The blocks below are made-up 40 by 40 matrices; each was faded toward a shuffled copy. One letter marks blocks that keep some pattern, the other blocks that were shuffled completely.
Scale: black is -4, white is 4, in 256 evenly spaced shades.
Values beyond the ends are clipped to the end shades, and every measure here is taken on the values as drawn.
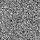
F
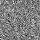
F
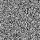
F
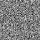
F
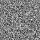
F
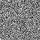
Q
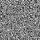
F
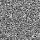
F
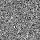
Q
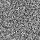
Q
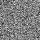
Q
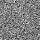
F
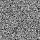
Q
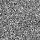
Q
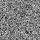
F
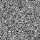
F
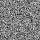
Q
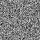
Q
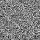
F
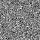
Q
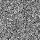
Q
